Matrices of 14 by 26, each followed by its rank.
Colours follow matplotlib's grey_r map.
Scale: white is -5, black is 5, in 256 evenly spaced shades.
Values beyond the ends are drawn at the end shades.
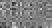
three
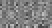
three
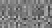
three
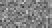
full rank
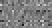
three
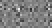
three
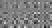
three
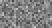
full rank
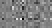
three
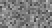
full rank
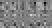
three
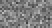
full rank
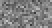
full rank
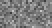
full rank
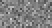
full rank
